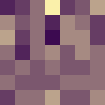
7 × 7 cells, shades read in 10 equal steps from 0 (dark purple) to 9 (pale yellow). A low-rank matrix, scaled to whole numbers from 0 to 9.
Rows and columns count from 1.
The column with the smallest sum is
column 2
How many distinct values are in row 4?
4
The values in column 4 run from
0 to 9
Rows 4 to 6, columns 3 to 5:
4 5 3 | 3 4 3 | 3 3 4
